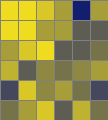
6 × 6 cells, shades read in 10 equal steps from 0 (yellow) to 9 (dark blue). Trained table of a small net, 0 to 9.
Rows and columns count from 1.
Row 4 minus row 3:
-1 5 4 -1 -2 -2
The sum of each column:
17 11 13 26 32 29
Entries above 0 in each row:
4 4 5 6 6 6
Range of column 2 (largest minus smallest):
6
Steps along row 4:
up down up down down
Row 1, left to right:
0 0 1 3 9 3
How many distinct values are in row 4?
5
